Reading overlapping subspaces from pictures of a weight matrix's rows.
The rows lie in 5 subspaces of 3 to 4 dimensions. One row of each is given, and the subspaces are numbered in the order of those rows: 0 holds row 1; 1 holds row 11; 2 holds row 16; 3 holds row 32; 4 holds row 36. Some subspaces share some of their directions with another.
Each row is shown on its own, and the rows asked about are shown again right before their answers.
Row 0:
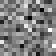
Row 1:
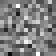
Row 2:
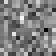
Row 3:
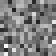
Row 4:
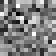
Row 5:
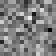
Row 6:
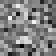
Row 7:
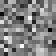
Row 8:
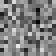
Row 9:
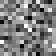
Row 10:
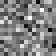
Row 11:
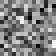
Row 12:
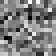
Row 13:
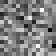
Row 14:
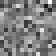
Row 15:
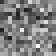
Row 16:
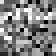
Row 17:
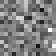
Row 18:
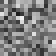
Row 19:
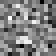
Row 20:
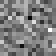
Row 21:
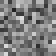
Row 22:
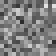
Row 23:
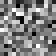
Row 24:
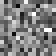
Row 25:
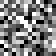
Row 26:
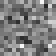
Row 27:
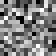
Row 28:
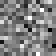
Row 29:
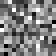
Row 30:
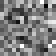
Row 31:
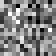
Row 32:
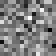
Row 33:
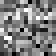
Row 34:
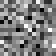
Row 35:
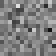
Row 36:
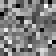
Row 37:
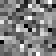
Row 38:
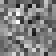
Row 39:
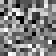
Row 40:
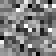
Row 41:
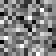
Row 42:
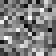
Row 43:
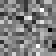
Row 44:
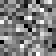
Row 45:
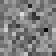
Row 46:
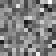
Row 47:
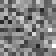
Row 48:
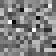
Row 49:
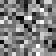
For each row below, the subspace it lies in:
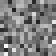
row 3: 4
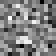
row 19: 0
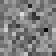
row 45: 3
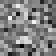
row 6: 0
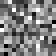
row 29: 4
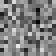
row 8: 4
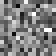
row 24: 3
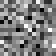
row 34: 3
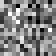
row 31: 4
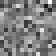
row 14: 4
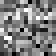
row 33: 2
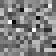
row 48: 3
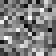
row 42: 2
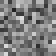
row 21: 4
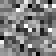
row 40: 1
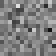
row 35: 3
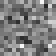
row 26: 0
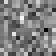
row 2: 3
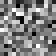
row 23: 4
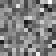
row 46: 4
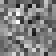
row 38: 4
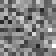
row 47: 3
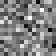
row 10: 3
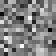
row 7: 4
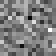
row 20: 0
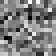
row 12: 2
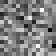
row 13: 2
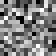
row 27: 3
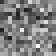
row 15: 2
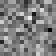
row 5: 3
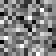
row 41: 4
